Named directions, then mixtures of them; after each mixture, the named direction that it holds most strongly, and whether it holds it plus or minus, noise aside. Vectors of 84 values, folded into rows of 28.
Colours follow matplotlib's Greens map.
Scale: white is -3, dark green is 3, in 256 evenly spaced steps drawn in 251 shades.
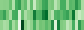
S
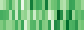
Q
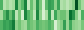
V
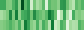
Q, minus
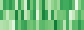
V, minus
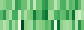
S, plus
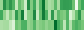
V, minus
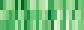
Q, minus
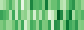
Q, plus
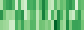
V, minus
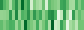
Q, minus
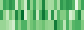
V, minus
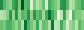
Q, minus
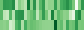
V, minus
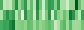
V, plus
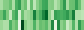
S, plus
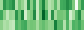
V, minus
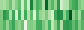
Q, plus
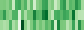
S, plus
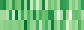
Q, minus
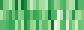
Q, minus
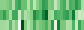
S, plus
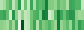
S, plus
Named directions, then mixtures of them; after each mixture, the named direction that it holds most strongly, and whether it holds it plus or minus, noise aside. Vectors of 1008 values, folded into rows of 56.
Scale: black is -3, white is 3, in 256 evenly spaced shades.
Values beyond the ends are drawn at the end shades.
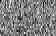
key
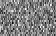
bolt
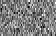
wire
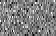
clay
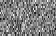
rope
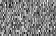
key, minus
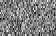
rope, plus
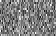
bolt, plus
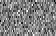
clay, minus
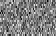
rope, minus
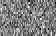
wire, minus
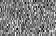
rope, minus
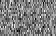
key, plus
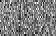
key, plus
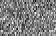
rope, minus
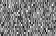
key, plus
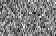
wire, plus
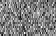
key, plus
